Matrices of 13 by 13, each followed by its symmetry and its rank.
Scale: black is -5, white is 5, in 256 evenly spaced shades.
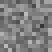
neither, full rank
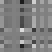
neither, rank one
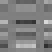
neither, rank one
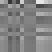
neither, rank one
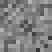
symmetric, full rank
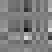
neither, rank one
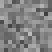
neither, full rank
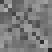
symmetric, full rank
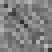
symmetric, full rank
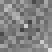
symmetric, full rank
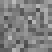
neither, full rank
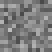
neither, full rank
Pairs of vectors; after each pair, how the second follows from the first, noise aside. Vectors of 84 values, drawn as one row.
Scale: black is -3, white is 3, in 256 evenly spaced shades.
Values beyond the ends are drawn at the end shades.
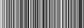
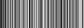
negated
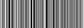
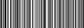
negated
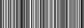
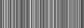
shrunk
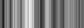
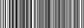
shuffled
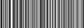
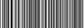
negated
